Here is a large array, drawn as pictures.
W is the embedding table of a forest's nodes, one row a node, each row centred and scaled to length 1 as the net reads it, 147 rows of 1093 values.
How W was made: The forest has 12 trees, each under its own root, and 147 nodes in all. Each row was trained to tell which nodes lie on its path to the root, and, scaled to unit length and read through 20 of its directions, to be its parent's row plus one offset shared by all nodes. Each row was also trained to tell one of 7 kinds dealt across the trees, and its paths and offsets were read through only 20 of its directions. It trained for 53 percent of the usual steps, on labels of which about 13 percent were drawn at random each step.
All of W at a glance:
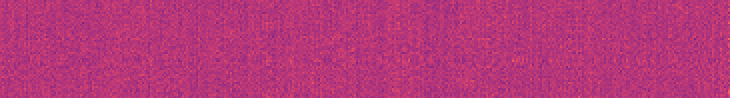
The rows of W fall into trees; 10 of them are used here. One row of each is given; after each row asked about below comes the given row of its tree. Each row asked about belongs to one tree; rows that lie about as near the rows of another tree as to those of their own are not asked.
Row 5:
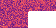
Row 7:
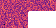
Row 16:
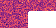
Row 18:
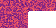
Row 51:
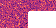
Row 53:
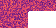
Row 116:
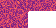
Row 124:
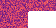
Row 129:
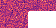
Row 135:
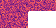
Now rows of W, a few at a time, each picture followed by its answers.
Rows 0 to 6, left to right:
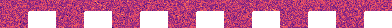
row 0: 51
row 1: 7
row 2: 135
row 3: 135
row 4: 124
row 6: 5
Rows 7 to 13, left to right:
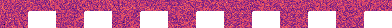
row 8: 16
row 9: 7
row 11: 51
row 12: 51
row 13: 5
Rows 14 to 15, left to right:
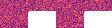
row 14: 16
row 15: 129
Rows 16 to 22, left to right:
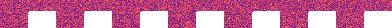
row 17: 53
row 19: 7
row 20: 129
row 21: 53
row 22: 116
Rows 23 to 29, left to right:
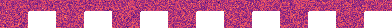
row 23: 51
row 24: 16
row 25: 53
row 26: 129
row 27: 53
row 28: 5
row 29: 124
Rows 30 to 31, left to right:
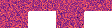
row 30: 124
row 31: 7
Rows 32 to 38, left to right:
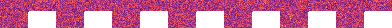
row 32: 16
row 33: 51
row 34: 51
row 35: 116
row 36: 5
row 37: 135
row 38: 53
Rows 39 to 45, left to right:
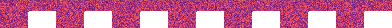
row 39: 135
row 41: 124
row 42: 18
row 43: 51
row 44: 18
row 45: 124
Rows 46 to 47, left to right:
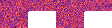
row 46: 53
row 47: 135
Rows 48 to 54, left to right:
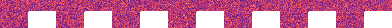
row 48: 5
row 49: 135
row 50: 124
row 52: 124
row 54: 16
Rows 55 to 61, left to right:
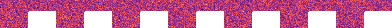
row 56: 16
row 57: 124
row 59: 124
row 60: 135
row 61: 5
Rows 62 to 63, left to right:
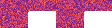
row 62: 124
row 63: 129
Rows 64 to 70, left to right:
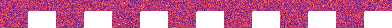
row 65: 18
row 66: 129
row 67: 7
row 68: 116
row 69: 7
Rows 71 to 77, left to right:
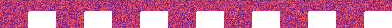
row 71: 7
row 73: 16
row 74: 7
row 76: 129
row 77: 129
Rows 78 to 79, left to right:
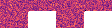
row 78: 129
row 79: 51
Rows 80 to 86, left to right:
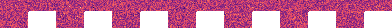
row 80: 18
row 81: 124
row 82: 51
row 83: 135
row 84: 135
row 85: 116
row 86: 16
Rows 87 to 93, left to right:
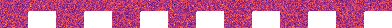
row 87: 124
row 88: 116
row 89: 135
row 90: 51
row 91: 16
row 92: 53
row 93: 135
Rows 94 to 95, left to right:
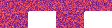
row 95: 51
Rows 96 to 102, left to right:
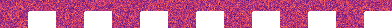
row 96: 53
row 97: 135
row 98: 135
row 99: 7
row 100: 129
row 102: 124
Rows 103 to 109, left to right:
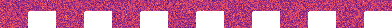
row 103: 124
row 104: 7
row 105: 16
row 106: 5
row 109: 5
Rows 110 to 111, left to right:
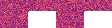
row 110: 16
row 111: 51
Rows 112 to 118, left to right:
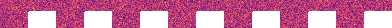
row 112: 7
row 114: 7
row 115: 129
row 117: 135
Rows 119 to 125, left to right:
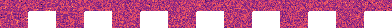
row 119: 135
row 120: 18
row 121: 16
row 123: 116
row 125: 129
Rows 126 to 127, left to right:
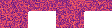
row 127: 5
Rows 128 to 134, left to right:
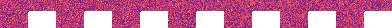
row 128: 129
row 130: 129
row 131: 51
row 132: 5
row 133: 129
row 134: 116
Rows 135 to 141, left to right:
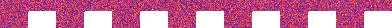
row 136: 135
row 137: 129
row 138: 124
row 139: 5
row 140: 129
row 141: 51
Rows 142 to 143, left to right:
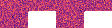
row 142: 51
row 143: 7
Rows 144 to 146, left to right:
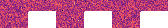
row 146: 53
